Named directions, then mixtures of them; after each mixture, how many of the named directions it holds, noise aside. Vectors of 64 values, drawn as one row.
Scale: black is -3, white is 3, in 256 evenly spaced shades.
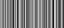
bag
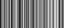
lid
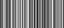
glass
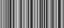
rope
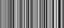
three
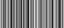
two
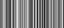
two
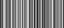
one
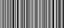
one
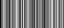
two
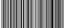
three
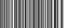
two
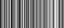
one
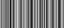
one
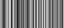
two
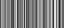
two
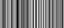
three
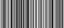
one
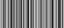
two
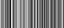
three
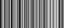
one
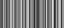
three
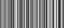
three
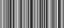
one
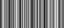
three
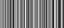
two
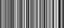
three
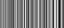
three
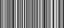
three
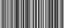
three
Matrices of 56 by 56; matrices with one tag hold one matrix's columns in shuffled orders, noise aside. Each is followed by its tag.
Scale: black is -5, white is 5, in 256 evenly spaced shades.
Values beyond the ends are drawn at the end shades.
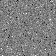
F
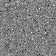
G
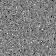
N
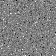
F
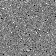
G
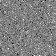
F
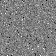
F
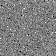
G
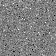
G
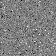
N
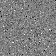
N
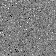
G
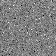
G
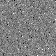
F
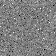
G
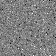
F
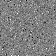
F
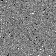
F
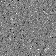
F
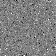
F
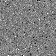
F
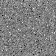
G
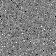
N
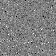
N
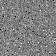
N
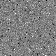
F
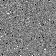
F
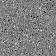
N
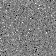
G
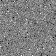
F
